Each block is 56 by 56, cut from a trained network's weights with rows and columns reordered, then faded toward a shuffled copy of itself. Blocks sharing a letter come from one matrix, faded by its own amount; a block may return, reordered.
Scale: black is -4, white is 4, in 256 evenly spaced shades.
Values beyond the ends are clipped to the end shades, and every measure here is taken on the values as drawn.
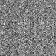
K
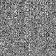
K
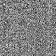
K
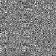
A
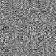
A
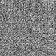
K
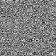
A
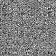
K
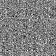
K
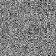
A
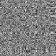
A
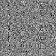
A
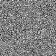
K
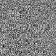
A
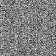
K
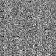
K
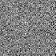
A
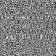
A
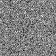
K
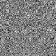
A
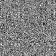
K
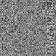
A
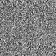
K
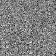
K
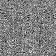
K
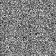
K
